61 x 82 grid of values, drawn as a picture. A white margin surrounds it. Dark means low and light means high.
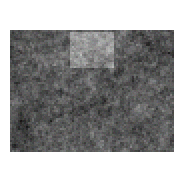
Stripes: none. Odd patch: higher, in the top middle. Ninth with the highest average: top middle. Grain: blotchy. Histogram: skewed, a long tail of high values.
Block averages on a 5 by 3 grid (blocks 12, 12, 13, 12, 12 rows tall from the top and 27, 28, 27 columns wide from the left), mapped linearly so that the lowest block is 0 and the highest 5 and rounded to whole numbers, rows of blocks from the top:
1 5 0
1 3 0
1 1 1
0 0 1
0 1 1
